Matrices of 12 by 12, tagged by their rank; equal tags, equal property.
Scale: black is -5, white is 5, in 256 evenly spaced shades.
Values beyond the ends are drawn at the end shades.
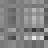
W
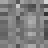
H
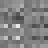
H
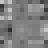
H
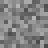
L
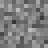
L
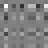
W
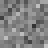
L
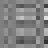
W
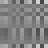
W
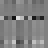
W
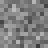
L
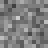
L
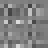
H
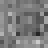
H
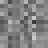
H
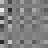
W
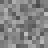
L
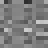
H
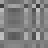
W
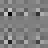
W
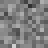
L
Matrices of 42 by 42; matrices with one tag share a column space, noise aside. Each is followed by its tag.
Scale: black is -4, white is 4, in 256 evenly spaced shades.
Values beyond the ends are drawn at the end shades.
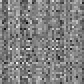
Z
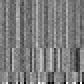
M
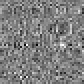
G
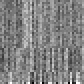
M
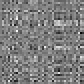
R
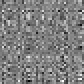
R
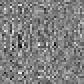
G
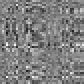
G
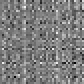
Z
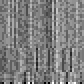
M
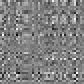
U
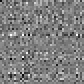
U
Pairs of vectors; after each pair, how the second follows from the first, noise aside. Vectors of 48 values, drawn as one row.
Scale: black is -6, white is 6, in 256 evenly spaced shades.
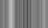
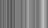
wrapped around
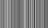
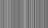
shrunk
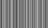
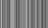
sign-scrambled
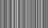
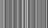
wrapped around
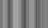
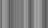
wrapped around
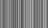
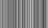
sign-scrambled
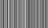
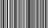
scaled up
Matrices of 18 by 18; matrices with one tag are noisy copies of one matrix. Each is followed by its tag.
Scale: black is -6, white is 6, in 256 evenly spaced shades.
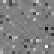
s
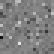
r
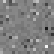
s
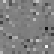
s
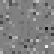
s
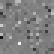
r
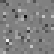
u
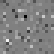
u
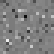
u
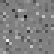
u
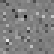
u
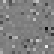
s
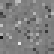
r
